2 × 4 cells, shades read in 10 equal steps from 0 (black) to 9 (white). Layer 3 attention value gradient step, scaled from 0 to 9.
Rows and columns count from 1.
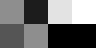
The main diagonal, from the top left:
5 5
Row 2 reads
3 5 0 0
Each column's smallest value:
3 1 0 0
